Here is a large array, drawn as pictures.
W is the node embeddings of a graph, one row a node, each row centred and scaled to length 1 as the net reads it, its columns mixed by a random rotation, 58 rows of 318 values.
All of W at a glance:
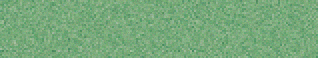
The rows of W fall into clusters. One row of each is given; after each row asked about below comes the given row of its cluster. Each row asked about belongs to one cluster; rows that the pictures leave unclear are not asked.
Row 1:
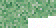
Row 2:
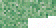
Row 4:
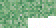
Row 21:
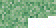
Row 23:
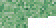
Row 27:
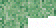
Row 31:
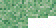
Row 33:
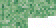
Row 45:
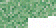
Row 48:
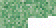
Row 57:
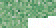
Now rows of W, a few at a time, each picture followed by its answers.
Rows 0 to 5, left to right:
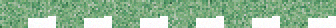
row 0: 2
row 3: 27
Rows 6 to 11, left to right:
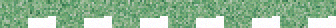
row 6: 33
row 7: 1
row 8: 57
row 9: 48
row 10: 45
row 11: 27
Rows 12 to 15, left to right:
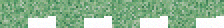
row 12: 33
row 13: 31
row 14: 4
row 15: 2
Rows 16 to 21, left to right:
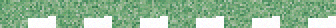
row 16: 4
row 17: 48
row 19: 33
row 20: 2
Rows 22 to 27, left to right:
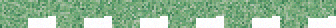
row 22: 2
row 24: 4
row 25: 21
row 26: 48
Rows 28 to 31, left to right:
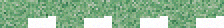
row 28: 2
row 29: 1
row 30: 33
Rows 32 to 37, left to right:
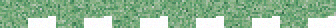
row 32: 1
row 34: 31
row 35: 57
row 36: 31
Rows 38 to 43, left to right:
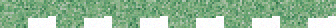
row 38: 23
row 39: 27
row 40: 23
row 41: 57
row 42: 57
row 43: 45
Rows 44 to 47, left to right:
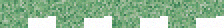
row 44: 33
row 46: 27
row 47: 1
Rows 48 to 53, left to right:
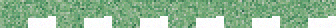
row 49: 23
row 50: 27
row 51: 27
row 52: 57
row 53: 45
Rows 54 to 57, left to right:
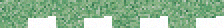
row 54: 45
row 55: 4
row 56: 31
